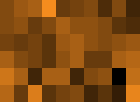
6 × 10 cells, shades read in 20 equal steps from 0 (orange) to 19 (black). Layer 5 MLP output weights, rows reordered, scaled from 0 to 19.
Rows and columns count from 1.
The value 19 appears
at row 5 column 9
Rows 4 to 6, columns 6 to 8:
6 11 11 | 14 9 8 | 9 14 12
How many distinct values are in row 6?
9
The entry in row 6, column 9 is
15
